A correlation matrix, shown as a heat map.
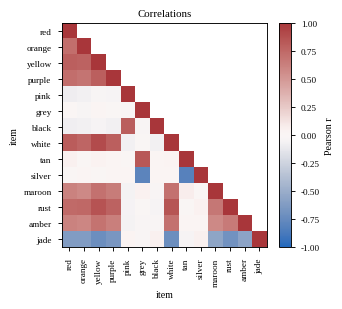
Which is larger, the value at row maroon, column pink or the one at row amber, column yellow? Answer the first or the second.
the second
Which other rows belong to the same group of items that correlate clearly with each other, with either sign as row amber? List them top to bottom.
red, orange, yellow, purple, white, maroon, rust, jade
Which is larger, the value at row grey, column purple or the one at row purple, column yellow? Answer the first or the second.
the second
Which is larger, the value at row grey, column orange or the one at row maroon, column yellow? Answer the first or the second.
the second
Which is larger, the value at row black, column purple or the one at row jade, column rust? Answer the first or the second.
the first
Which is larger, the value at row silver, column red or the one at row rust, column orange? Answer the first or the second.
the second
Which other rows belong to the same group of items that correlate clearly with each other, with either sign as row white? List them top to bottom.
red, orange, yellow, purple, maroon, rust, amber, jade
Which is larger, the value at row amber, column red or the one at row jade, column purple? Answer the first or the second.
the first
